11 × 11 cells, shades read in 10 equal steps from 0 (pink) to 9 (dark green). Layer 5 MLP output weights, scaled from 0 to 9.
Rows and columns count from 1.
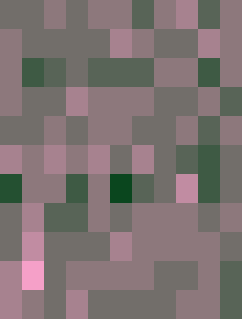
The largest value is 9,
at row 7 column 6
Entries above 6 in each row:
0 0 2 0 0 1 4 0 0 0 0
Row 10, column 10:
4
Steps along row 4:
up same down up same same up same down up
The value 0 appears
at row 10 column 2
